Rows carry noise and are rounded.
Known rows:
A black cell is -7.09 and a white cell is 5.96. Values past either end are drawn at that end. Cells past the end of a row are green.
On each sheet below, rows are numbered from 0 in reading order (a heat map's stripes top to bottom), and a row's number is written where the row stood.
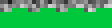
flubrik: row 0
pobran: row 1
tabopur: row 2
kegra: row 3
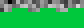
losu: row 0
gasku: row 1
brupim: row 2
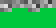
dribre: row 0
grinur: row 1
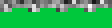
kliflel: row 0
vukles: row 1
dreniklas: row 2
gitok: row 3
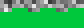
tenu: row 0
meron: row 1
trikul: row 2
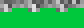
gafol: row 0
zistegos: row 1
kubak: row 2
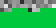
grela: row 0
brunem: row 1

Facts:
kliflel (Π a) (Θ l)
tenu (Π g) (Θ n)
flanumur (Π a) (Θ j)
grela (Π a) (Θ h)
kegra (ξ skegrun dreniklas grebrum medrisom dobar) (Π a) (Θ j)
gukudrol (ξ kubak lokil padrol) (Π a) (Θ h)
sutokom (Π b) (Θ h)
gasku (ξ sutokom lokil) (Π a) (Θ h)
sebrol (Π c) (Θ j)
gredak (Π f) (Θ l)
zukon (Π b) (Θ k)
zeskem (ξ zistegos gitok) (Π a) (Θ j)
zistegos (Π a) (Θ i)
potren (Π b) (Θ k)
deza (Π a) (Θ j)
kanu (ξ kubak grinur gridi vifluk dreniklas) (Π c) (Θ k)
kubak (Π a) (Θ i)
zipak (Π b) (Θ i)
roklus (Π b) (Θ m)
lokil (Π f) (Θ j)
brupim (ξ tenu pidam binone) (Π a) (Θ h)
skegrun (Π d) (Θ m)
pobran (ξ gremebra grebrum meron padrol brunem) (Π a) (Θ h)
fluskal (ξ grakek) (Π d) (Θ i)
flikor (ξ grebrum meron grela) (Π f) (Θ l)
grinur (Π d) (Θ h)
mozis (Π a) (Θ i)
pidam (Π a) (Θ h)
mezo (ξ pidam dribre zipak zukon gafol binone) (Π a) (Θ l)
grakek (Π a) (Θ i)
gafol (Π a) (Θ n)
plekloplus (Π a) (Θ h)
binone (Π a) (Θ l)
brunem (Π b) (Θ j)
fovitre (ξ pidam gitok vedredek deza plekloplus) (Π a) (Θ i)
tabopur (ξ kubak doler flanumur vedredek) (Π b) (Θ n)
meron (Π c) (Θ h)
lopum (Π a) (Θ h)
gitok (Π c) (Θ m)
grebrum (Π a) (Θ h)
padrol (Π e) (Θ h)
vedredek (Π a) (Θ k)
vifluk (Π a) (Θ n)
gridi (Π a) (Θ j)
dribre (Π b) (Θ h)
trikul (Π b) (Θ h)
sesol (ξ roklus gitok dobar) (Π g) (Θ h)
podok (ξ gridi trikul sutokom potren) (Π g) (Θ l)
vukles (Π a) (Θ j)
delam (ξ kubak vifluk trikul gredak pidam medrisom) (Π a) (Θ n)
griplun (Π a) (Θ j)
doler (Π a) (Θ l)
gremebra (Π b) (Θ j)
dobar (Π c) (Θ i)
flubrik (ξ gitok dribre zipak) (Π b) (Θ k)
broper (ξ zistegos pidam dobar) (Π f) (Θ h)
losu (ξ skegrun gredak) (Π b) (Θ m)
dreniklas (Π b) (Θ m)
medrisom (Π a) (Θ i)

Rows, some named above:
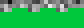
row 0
flubrik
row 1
kanu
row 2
kliflel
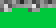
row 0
kliflel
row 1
lopum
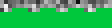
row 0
grakek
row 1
zukon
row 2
podok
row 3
zeskem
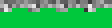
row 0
deza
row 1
dribre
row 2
plekloplus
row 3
sebrol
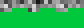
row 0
lopum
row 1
skegrun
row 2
pidam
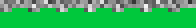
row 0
vifluk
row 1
meron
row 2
flanumur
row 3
lokil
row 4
kliflel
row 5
dobar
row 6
padrol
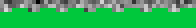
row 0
fovitre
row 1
losu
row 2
delam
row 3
potren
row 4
doler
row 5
vedredek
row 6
mezo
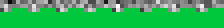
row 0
roklus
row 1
gredak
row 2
gridi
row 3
podok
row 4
grakek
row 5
potren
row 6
binone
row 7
zipak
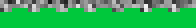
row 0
dreniklas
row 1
flikor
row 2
sesol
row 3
binone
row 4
padrol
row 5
fluskal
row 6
mozis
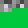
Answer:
broper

